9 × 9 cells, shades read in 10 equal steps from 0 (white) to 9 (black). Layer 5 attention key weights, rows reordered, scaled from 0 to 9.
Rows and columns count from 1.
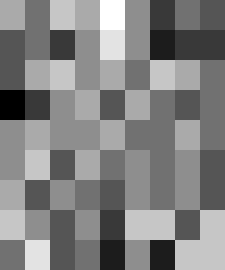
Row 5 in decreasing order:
5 5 5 4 4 4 3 3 3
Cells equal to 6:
13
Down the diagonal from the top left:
3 5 2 3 3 4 5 6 2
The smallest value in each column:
2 1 2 3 0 2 2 2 2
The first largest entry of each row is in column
7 7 1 1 6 3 2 5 5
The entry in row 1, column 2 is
5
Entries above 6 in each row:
1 4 0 2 0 0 0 1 2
